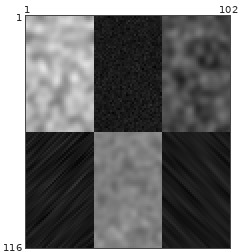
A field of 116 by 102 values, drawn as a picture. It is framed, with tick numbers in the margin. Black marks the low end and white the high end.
It is made of 2 by 3 panels. Panel 1,1: high, blotchy. Panel 1,2: very low, fine-grained, faint in contrast. Panel 1,3: low, blotchy. Panel 2,1: very low, slanting up to the right, faint in contrast. Panel 2,2: middling, blotchy, faint in contrast. Panel 2,3: very low, slanting down to the right, faint in contrast.
